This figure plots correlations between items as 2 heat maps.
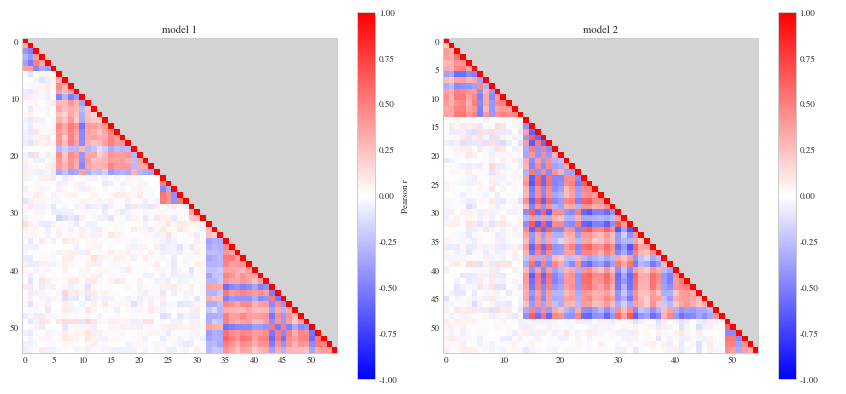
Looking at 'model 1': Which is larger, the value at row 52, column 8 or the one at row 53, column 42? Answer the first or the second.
the second
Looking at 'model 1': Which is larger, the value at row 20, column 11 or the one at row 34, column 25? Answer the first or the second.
the first
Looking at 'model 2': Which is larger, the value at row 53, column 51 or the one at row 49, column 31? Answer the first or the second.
the second
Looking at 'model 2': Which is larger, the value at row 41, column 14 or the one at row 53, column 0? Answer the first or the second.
the first
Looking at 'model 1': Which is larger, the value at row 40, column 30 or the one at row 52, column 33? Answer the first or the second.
the first
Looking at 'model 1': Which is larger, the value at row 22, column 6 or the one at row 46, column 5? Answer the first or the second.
the first
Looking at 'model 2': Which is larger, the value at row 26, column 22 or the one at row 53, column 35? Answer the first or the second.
the first
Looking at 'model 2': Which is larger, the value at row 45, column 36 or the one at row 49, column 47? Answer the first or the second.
the first
